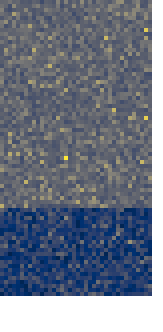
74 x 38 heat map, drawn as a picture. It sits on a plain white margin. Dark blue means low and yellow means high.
Average level on the scale: 30%. Stripes: none. Seam: horizontal, 70% of the way down, the top part higher. Histogram: bell-shaped.
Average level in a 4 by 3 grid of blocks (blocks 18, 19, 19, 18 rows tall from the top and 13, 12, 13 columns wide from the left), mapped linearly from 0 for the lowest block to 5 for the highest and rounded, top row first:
5 5 5 / 5 5 5 / 4 4 4 / 0 0 0
